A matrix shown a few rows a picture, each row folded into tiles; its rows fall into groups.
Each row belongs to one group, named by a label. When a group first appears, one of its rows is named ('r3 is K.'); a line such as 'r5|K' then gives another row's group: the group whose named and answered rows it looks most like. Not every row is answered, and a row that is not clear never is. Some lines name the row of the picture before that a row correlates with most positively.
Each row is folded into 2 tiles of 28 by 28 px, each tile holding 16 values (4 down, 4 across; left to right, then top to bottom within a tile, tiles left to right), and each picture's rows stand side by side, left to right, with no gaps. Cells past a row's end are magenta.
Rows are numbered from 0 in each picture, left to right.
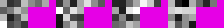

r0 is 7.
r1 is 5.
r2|5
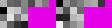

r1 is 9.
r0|7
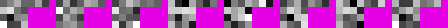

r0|9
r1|5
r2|9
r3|7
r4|9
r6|7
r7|7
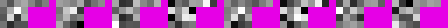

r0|7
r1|7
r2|7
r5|9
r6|5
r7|7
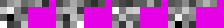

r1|9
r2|5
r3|5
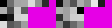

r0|9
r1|9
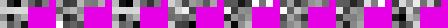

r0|7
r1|7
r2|7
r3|7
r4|5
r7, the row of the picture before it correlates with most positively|0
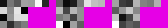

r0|9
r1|5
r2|7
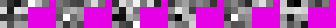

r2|9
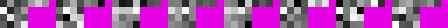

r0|5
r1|9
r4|7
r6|9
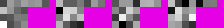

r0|9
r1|7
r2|5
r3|7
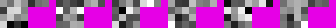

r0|7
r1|5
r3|7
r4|9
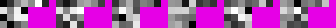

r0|9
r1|5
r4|9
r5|7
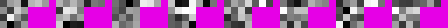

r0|5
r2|5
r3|7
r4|9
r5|5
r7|5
